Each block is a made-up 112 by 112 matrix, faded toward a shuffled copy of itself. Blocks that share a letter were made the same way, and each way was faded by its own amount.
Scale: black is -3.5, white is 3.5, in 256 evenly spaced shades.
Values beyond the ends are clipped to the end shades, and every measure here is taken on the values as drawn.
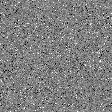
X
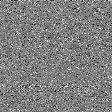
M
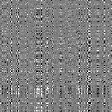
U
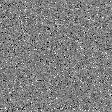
X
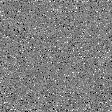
M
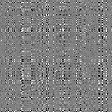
U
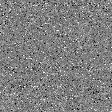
X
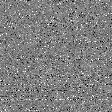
M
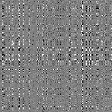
U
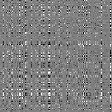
U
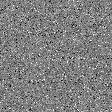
X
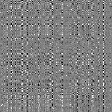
U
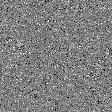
X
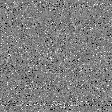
M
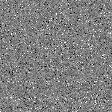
X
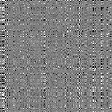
U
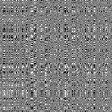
U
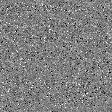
X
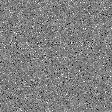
X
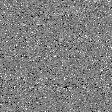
M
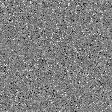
X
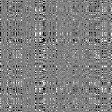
U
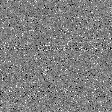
M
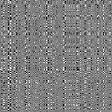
U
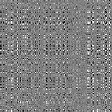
U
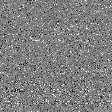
M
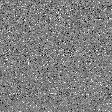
M
